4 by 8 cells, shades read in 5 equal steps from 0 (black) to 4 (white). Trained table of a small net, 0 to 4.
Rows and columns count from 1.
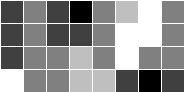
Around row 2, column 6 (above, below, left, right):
3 4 2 4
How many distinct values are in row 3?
4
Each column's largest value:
4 2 2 3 3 4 4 2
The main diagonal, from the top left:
1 2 2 3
